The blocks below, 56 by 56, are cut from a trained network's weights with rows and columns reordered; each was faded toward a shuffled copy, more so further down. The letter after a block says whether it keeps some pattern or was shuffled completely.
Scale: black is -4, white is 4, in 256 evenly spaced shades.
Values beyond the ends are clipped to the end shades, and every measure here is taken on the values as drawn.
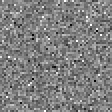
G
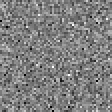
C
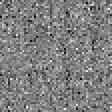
C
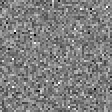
G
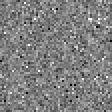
G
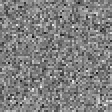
G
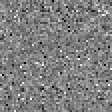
C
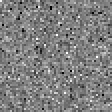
G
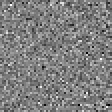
C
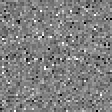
C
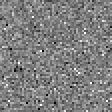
G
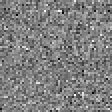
C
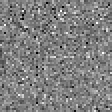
C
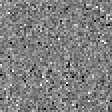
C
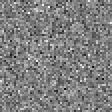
G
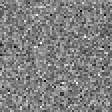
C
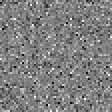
C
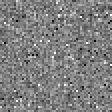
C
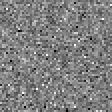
G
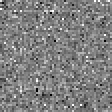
C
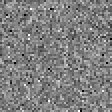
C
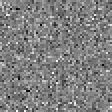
C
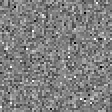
G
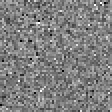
C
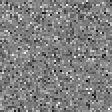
C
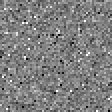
G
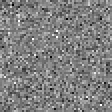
G
